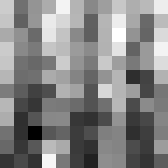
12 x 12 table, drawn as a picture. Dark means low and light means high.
Upright stripes repeat 3 times across the table. The top right is the ninth with the highest average. Values rise toward the top. On average the colour sits 50% of the way up the scale.
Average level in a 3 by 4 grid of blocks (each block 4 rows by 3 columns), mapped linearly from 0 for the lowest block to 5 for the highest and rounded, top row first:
3 5 4 4 / 2 3 3 2 / 0 2 1 0
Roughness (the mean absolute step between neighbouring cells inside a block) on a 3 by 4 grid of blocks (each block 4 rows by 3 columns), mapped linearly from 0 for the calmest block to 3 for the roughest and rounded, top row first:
1 0 1 2 / 1 1 2 3 / 2 2 0 0
